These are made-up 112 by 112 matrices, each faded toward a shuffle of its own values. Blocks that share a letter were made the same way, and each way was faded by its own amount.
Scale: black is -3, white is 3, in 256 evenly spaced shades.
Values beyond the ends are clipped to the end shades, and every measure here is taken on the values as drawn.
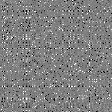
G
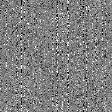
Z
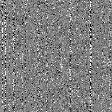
Z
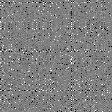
G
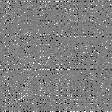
G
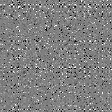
G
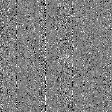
Z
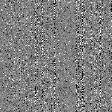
Z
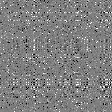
G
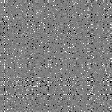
G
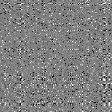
G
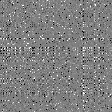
G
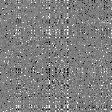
G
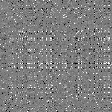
G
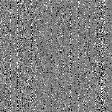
Z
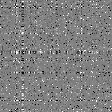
G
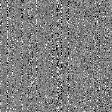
Z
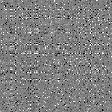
G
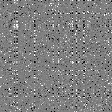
G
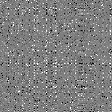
G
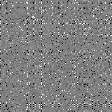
G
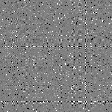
G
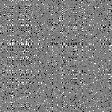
G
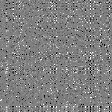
G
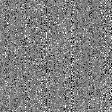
Z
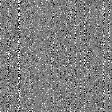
Z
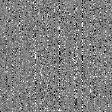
Z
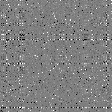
G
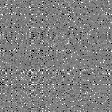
G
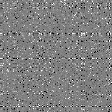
G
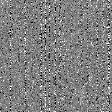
Z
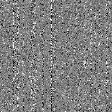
Z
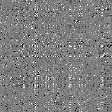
G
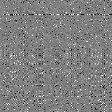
G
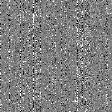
Z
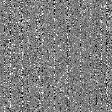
Z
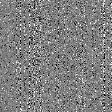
Z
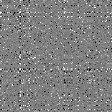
G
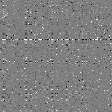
G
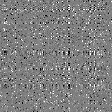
G
